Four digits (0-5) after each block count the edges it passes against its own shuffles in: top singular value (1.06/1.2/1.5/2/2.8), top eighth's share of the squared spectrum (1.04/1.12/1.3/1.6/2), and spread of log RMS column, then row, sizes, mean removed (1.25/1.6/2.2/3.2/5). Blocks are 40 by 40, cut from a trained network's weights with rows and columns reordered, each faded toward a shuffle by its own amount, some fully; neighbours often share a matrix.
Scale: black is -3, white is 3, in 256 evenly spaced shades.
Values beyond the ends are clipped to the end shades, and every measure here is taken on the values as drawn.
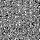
2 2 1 0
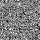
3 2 0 1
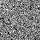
0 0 0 0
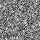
0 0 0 0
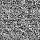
3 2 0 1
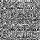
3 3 1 2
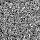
0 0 0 0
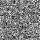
2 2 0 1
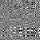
4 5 2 3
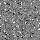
1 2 0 0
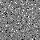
0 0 0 0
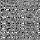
3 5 2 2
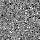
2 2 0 0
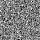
1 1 0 0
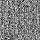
3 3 1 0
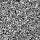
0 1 0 0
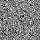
3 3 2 0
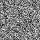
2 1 0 0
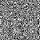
3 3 1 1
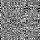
3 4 2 2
